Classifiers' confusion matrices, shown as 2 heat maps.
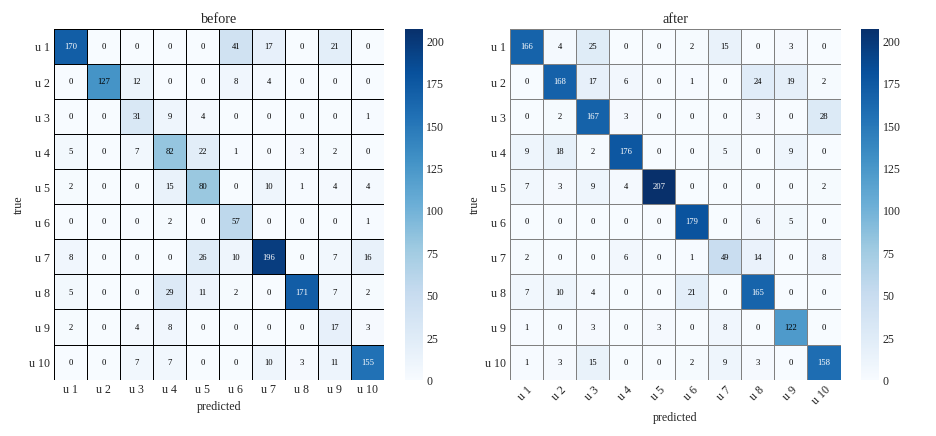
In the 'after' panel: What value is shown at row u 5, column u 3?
9
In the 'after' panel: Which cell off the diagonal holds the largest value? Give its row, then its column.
u 3, u 10
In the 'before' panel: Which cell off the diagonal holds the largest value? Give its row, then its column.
u 1, u 6
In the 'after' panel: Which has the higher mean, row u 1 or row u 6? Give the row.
u 1
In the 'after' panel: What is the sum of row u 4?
219
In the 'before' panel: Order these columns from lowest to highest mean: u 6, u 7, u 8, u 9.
u 9, u 6, u 8, u 7
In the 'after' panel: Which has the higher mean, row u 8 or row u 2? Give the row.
u 2
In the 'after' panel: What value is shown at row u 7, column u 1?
2
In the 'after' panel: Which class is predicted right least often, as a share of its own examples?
u 7
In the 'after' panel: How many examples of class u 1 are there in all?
215
